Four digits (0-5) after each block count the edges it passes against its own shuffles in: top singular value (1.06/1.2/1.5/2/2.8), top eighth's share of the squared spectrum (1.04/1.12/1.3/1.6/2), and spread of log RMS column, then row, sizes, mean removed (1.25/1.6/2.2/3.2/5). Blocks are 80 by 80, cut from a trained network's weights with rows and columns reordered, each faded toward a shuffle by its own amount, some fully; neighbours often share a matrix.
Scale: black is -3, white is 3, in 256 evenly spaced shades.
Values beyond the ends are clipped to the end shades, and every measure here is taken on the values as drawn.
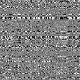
4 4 1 4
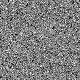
0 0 0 0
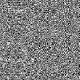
4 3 2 2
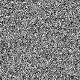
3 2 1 0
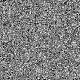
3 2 1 0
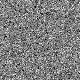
0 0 0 0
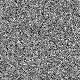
1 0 0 0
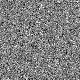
2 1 0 0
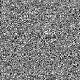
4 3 1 2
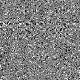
3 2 0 2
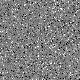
0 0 0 0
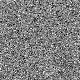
0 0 0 0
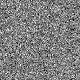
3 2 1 0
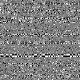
4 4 0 3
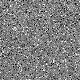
2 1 0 0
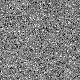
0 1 0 0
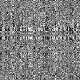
4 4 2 3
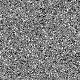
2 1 0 0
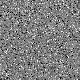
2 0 0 0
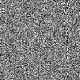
4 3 1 1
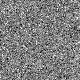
1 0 0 0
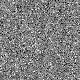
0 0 0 0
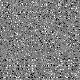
3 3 0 2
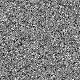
1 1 0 0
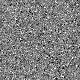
1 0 0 0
